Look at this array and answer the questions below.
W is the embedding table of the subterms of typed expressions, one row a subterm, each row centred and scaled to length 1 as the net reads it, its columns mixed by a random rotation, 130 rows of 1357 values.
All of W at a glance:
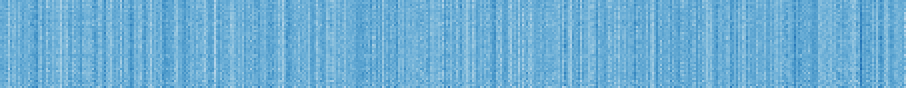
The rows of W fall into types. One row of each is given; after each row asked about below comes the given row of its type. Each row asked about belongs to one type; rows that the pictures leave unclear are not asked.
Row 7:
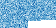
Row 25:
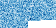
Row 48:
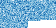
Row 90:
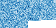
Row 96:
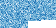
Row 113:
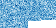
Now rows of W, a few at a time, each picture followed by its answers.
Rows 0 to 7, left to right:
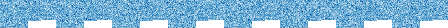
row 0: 113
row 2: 48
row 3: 7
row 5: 113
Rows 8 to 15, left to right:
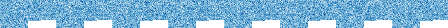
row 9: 113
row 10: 25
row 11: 113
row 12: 96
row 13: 25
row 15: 96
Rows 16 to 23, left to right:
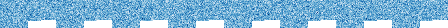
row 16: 113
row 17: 90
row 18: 90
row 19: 7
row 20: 25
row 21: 48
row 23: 7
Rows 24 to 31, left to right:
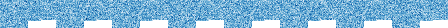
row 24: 113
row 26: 7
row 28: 7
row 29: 113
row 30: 7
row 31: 90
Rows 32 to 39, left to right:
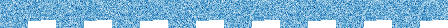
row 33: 113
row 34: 96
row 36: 7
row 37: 96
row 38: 7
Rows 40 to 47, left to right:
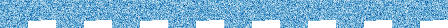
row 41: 25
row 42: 90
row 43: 113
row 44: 96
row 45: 90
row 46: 25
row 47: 113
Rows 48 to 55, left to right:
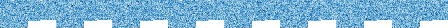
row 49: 113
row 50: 113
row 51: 48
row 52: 25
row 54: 25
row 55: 25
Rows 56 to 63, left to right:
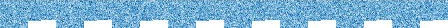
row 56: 96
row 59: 96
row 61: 96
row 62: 48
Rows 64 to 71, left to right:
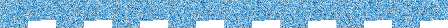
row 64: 7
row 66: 96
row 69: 25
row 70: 90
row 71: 113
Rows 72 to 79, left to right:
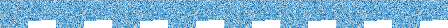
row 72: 90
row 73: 7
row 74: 96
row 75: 7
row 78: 96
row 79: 7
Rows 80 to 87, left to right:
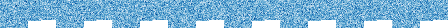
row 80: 113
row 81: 48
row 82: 25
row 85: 25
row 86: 7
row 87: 96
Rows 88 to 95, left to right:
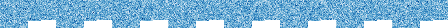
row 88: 96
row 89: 48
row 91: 96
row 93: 113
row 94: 96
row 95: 113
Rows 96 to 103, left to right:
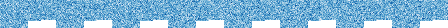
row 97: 90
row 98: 96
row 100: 96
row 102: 48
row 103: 48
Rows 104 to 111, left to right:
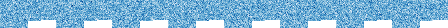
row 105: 113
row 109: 96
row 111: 90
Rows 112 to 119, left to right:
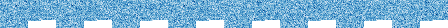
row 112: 113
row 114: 90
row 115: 113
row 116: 25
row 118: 7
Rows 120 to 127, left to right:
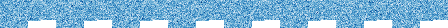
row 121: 113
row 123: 25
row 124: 7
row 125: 48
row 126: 25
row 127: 96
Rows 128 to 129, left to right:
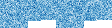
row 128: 96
